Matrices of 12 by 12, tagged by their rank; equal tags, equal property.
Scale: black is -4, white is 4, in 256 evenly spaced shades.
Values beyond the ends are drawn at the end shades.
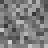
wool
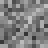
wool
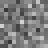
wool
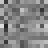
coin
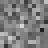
wool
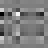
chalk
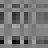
chalk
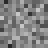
wool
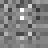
coin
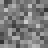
wool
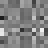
coin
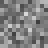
wool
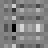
chalk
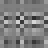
chalk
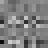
coin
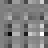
chalk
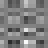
chalk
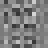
coin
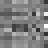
coin
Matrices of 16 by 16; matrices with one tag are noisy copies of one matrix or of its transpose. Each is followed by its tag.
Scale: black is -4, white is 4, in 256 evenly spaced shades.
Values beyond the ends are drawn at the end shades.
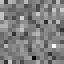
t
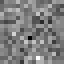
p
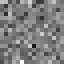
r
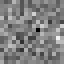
p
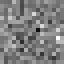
p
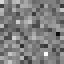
t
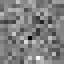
p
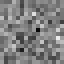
p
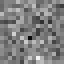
p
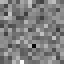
r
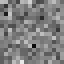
r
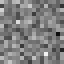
t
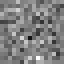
p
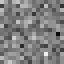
t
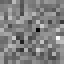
p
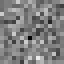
p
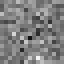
p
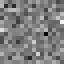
r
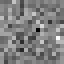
p
